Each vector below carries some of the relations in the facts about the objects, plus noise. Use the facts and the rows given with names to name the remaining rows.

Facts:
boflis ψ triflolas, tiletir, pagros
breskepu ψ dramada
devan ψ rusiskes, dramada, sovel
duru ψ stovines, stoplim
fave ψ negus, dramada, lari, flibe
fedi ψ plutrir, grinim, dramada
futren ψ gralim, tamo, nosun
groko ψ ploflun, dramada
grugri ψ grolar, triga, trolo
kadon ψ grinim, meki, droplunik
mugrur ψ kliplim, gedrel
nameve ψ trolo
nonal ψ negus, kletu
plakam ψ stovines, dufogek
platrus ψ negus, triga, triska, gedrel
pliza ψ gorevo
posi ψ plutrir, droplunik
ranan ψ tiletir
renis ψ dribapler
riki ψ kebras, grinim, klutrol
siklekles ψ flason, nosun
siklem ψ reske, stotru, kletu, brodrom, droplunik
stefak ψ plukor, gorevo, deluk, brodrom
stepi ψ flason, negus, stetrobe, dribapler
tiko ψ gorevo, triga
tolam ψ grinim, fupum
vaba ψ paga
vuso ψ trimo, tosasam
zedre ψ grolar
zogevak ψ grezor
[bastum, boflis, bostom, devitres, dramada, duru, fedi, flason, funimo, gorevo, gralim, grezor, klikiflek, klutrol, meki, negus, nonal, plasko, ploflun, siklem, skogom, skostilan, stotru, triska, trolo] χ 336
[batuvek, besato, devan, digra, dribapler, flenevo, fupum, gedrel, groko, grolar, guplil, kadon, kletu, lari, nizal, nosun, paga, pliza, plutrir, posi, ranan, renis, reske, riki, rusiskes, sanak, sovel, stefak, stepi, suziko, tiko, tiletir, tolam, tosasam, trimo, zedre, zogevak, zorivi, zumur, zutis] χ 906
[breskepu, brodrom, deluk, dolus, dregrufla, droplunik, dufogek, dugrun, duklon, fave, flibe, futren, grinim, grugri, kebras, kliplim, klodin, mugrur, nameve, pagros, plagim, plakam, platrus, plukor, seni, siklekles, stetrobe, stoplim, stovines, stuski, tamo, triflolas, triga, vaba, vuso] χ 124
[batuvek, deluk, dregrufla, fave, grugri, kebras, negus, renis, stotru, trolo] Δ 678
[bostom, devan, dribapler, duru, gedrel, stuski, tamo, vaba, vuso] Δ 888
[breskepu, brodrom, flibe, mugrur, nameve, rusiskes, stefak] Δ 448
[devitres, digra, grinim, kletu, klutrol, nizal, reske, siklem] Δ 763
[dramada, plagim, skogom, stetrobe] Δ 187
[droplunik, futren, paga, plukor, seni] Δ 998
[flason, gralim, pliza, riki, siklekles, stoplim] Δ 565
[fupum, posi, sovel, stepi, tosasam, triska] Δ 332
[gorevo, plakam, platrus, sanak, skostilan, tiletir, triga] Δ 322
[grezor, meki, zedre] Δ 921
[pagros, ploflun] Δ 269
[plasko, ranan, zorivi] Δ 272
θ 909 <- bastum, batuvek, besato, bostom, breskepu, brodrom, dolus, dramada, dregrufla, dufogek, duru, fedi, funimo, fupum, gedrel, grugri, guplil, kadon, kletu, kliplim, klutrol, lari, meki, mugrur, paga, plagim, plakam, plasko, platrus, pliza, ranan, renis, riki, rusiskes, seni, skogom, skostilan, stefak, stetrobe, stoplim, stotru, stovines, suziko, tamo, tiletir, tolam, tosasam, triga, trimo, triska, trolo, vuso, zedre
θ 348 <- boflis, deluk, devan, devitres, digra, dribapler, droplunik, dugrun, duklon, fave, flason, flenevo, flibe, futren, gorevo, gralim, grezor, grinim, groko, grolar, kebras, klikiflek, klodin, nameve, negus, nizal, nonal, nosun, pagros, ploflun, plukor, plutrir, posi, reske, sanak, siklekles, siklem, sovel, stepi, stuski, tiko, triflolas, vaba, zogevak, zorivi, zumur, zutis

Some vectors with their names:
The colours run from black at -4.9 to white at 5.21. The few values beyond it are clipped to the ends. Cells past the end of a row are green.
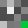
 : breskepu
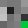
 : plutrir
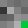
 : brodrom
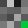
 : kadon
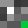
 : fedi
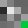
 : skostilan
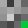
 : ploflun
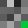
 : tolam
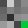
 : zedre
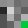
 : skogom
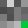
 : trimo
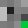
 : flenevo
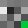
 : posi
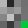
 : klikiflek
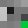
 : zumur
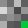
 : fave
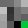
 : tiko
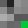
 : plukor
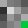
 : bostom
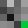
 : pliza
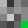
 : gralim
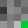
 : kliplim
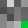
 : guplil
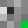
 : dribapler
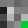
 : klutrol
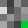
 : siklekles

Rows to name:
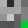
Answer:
grezor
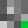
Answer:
platrus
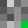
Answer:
tiletir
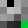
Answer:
gorevo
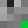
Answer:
stuski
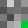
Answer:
batuvek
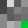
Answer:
paga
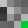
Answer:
triska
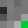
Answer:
stoplim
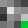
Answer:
duru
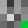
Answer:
flason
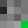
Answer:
seni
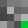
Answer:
grugri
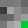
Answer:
tamo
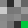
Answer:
vaba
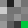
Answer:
nameve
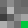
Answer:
mugrur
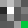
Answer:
dramada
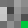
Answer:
sanak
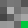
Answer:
vuso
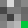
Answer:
rusiskes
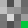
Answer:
negus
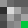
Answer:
meki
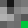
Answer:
droplunik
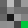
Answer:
stefak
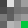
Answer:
kletu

